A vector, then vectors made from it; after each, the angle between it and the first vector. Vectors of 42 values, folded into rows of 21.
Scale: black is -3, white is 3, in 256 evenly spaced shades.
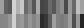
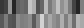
partly opposed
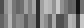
partly opposed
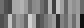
partly aligned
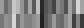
nearly parallel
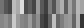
nearly parallel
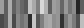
partly opposed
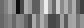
partly opposed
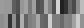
orthogonal
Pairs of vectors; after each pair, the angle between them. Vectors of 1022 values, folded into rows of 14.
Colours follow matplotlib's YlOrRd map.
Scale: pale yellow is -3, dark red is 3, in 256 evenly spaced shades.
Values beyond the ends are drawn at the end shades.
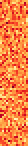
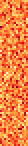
partly aligned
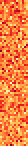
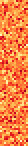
partly opposed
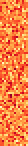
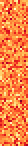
partly opposed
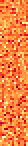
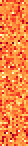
partly opposed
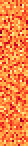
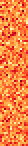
partly opposed
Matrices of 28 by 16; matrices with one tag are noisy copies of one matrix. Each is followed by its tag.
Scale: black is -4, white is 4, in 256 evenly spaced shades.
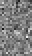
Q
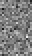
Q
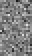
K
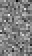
K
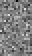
K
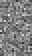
K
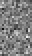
Q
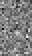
Q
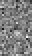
Q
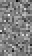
K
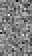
K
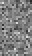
Q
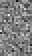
K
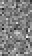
Q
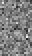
Q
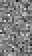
K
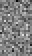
K
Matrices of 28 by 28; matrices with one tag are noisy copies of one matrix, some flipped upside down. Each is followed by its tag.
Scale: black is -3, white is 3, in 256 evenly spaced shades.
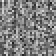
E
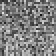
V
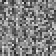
E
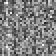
E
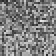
V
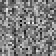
E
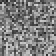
V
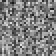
E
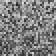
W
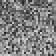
W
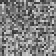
V
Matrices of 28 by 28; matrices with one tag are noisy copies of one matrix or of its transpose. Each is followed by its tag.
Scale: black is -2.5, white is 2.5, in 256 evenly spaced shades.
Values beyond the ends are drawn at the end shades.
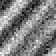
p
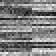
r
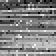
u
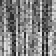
r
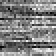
r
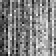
u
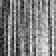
u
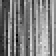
u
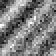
p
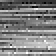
u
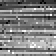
u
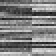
r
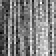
u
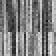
r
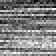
u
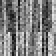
r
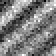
p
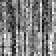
r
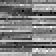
r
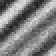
p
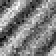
p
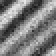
p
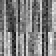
r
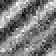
p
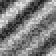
p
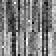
r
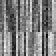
r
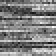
r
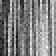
u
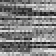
r
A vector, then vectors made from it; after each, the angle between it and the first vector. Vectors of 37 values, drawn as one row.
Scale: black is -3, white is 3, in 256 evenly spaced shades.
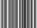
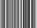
orthogonal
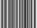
nearly parallel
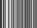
orthogonal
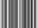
nearly parallel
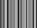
nearly opposite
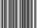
nearly parallel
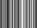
partly opposed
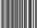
orthogonal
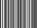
orthogonal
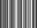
partly opposed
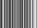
orthogonal
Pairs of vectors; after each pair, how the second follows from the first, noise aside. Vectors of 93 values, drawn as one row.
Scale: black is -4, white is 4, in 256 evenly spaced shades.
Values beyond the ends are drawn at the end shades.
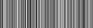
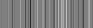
partly zeroed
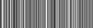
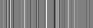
partly zeroed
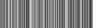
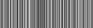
shuffled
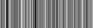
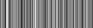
negated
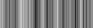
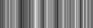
negated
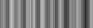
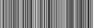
shuffled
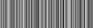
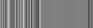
partly zeroed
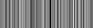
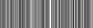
negated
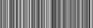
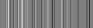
partly zeroed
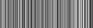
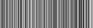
negated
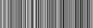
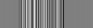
partly zeroed
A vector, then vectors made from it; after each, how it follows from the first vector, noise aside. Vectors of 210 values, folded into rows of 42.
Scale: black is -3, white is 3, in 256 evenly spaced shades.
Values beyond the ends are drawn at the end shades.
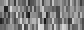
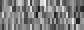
reversed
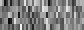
wrapped around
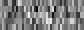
wrapped around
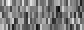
wrapped around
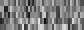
copied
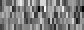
reversed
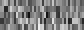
copied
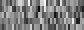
reversed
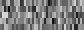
wrapped around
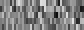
reversed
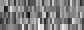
copied
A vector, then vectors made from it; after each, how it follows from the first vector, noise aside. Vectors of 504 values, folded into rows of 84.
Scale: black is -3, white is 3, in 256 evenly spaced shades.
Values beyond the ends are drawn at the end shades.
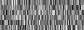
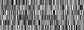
sign-scrambled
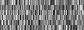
sign-scrambled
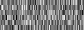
wrapped around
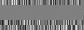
partly zeroed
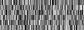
sign-scrambled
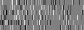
partly zeroed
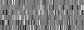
partly zeroed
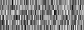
sign-scrambled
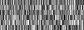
wrapped around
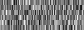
sign-scrambled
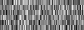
sign-scrambled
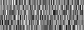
sign-scrambled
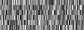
sign-scrambled
